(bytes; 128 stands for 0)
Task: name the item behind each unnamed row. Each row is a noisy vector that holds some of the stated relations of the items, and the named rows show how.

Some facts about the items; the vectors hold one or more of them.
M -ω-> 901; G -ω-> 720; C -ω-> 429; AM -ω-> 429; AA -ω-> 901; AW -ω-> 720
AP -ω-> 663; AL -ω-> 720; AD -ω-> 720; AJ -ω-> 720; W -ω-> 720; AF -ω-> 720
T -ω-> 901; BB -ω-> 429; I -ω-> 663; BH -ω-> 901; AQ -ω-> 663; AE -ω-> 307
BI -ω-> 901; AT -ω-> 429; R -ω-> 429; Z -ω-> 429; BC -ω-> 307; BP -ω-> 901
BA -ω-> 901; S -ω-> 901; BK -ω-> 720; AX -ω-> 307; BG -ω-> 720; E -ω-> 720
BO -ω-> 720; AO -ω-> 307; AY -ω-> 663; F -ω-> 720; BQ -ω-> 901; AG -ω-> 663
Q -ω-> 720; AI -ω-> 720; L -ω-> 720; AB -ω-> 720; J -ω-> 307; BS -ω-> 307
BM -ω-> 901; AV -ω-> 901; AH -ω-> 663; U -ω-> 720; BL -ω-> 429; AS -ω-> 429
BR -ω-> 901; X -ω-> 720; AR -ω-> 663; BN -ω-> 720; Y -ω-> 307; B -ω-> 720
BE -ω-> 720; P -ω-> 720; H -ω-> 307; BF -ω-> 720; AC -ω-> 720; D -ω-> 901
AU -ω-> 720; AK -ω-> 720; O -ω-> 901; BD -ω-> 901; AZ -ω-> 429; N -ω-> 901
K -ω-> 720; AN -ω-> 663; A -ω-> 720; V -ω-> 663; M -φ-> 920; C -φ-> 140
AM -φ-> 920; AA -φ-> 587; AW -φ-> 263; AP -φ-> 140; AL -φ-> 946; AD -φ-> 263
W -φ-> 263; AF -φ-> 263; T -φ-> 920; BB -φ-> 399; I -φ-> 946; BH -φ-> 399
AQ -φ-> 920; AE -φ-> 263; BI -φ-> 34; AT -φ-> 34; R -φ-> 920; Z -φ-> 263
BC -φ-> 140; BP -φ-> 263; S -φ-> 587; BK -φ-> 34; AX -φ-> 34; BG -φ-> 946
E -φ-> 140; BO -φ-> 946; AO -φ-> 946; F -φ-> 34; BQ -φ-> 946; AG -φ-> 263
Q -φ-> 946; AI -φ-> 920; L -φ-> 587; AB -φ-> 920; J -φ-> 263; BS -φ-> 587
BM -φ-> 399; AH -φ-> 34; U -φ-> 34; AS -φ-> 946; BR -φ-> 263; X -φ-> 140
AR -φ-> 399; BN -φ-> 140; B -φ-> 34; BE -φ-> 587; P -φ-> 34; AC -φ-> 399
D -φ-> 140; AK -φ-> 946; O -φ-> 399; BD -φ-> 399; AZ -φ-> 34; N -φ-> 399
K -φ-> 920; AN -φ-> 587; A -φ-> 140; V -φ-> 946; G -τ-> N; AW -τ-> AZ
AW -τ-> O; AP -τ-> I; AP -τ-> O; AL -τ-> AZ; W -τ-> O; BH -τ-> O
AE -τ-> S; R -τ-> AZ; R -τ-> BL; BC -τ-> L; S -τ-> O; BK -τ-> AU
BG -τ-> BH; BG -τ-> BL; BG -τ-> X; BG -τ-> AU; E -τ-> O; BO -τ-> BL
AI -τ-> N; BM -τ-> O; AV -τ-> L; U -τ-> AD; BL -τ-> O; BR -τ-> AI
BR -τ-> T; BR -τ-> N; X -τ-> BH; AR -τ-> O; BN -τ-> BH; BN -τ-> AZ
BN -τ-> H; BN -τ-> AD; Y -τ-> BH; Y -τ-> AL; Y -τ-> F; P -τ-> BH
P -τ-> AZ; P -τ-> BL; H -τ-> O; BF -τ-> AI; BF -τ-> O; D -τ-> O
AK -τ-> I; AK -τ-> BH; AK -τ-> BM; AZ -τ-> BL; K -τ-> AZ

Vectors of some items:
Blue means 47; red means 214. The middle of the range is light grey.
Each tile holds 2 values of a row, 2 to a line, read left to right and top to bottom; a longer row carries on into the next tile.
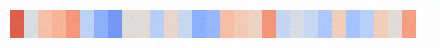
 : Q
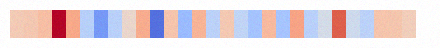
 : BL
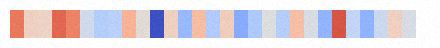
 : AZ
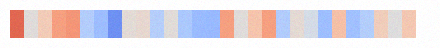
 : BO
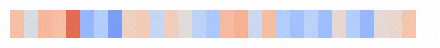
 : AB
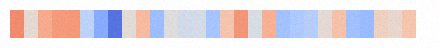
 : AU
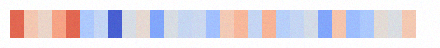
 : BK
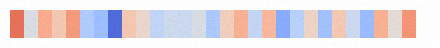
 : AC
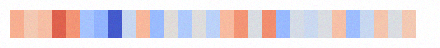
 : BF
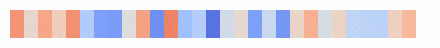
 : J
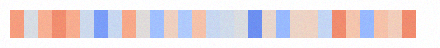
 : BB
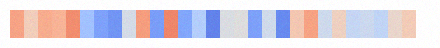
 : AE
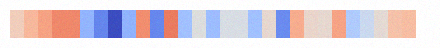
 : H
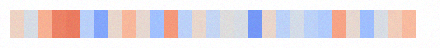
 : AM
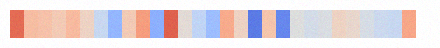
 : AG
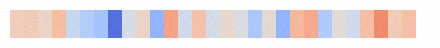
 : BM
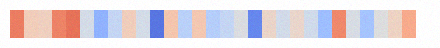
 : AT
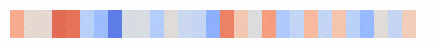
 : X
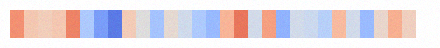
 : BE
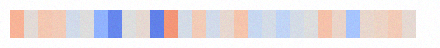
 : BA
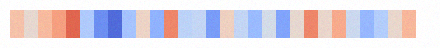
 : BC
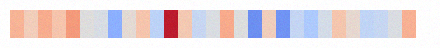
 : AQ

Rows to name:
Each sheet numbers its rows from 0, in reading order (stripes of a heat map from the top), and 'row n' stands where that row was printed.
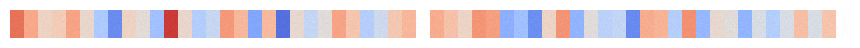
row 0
AN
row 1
W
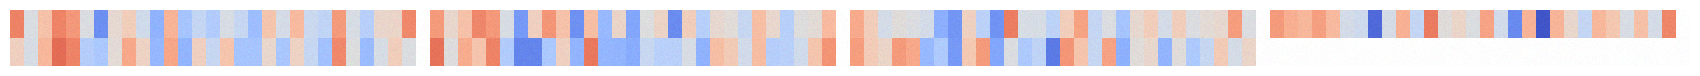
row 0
AS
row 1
Z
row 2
AA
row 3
AR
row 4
R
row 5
AO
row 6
AW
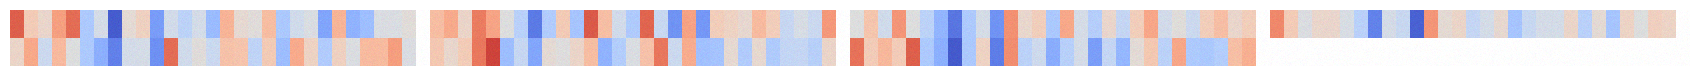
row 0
P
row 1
AP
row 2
D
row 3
BI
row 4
S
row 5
AI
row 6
AX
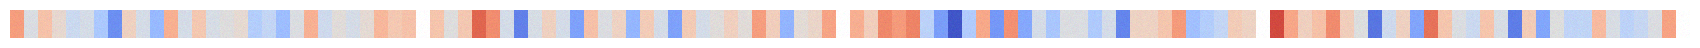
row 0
BD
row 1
C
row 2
Y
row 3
AH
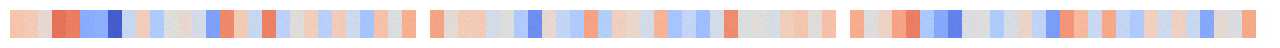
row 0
E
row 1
N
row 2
A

